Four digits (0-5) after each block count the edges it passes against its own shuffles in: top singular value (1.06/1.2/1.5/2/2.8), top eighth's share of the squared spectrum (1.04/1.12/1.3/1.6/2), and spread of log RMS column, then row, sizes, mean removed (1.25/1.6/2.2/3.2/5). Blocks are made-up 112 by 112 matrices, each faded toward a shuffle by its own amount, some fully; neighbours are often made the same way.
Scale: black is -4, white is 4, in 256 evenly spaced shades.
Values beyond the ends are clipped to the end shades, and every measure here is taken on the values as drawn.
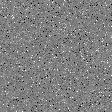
0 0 0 0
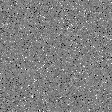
2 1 0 0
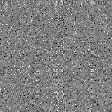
4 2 1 1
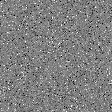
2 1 0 0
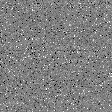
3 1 0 0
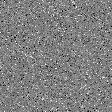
2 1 0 0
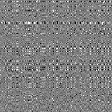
5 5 3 4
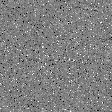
2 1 0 0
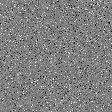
0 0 0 0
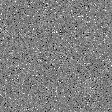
3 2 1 1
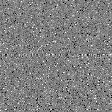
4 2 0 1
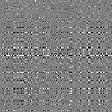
5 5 3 4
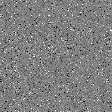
3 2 1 0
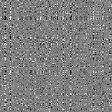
5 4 3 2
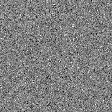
3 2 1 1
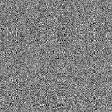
4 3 2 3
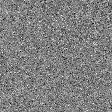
0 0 0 0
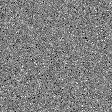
1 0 0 0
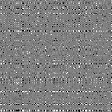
5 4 3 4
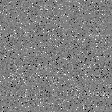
3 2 0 1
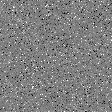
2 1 0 0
